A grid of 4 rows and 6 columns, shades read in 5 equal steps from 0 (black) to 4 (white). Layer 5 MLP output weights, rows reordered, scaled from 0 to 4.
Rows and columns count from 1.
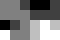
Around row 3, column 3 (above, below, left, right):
2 2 1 3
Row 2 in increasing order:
1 1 1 2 2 2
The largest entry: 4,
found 4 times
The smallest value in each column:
0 1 1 0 0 1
